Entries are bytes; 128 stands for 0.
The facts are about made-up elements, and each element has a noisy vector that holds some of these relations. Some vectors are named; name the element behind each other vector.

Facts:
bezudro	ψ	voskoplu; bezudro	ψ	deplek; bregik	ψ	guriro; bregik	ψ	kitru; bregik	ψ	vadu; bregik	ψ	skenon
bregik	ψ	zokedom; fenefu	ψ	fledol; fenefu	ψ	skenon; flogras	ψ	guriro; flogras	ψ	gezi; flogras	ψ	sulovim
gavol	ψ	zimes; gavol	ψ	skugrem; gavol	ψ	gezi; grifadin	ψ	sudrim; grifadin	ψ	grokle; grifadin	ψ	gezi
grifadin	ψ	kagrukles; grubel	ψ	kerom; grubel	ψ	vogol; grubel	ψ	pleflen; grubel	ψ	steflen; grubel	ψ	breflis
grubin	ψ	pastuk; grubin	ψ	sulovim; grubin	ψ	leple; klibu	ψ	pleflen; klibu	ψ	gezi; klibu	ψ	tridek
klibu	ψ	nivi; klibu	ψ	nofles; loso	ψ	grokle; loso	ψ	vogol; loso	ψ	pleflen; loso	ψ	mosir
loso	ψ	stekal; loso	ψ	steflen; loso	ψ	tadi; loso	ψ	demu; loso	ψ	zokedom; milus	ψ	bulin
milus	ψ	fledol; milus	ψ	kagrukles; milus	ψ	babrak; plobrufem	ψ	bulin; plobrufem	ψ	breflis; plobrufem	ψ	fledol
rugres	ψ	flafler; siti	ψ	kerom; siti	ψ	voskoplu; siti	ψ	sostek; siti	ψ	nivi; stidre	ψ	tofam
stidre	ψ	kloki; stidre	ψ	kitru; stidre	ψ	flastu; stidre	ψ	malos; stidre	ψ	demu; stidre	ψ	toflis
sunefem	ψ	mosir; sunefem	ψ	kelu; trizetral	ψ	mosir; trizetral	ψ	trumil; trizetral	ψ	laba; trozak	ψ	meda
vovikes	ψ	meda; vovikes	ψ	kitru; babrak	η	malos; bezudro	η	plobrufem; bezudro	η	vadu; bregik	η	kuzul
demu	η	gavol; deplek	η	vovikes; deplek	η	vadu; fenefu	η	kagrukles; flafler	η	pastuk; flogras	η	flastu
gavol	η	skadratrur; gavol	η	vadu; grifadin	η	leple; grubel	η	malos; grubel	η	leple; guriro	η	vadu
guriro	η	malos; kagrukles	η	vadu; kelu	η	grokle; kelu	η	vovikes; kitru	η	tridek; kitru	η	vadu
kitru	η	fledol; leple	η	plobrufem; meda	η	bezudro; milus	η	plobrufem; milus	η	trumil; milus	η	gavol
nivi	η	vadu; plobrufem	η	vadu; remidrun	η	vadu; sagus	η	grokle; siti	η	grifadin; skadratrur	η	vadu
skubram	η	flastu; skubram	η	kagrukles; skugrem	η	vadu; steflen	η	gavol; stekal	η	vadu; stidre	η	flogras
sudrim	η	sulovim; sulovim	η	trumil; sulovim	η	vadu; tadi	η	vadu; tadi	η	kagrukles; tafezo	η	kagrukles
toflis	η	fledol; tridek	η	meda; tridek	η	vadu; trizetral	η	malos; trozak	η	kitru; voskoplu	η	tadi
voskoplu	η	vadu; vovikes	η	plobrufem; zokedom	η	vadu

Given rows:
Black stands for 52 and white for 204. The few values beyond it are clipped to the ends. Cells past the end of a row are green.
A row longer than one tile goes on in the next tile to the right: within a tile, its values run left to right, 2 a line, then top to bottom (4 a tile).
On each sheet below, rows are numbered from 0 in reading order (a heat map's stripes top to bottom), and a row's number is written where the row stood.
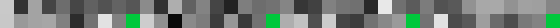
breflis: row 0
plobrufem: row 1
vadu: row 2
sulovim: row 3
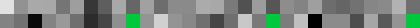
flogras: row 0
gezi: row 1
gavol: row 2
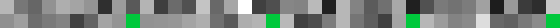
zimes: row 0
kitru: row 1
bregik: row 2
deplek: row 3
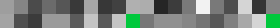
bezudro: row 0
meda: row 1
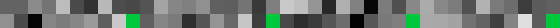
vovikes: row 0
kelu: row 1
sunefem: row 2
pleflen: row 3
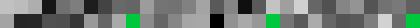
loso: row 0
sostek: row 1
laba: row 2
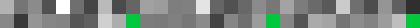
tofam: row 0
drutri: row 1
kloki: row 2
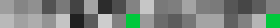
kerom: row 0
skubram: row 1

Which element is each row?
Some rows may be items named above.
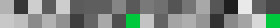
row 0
bulin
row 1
malos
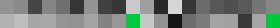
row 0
voskoplu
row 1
milus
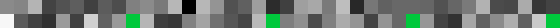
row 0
grubel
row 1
bregik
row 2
sagus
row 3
vovikes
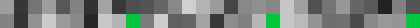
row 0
flastu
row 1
leple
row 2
nofles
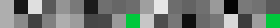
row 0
fenefu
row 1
trizetral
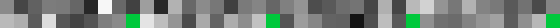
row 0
vadu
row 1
babrak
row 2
trumil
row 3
skubram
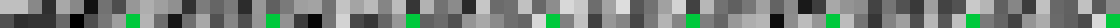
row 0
sunefem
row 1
klibu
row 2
grubin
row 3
trozak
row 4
pastuk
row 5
sostek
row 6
bezudro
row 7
trozak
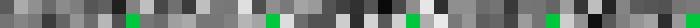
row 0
kelu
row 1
toflis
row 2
siti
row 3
kagrukles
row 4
milus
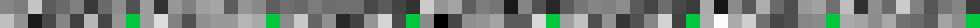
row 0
grifadin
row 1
guriro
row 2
grokle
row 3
stidre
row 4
grokle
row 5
fledol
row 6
skenon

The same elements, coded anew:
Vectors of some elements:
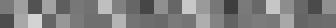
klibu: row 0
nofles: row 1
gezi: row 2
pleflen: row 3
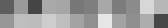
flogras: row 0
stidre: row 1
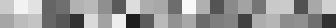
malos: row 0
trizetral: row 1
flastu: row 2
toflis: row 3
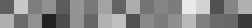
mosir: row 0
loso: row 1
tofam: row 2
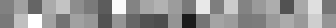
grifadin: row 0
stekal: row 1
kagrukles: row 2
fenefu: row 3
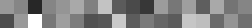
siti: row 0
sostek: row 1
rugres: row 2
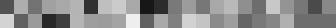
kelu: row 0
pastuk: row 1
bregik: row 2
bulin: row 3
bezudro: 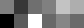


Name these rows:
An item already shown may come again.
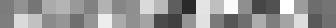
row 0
bregik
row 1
stidre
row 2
plobrufem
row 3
sulovim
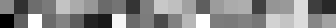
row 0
bezudro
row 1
deplek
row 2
grubel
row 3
grubin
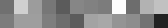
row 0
skenon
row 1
kitru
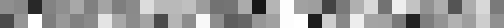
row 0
siti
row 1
stidre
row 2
babrak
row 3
leple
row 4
meda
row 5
fenefu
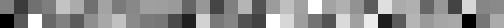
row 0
bezudro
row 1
sagus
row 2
voskoplu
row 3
vovikes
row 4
trizetral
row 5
sunefem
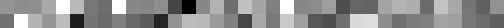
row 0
trozak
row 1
vadu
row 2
gavol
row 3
guriro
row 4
milus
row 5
skenon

